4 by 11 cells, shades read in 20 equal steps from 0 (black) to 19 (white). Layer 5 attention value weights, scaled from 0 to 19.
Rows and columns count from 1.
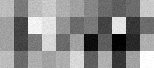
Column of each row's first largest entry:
4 3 4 11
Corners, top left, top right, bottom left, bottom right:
14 15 14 19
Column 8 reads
8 5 7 13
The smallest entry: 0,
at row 3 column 9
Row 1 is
14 9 14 15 13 12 10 8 7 8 15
